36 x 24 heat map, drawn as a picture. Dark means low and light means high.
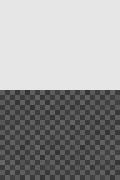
It is made of 2 by 1 panels. Panel 1,1: very high, flat. Panel 2,1: low, checkered.
